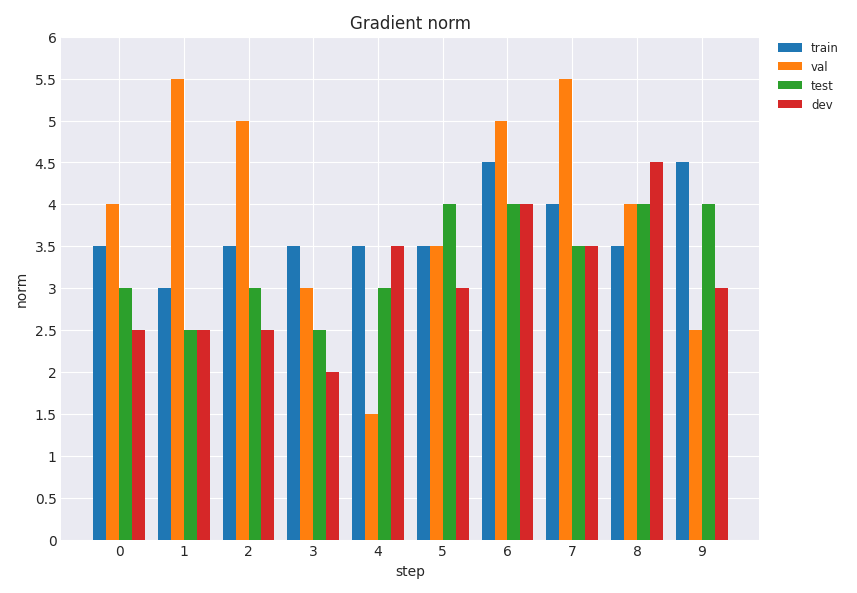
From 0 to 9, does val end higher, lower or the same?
lower
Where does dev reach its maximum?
8
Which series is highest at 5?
test
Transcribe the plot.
Title: Gradient norm
x-axis: step, ticks 0 1 2 3 4 5 6 7 8 9
y-axis: norm, ticks 0 0.5 1 1.5 2 2.5 3 3.5 4 4.5 5 5.5 6
Legend: train, val, test, dev
Values:
train: 3.5 3 3.5 3.5 3.5 3.5 4.5 4 3.5 4.5
val: 4 5.5 5 3 1.5 3.5 5 5.5 4 2.5
test: 3 2.5 3 2.5 3 4 4 3.5 4 4
dev: 2.5 2.5 2.5 2 3.5 3 4 3.5 4.5 3
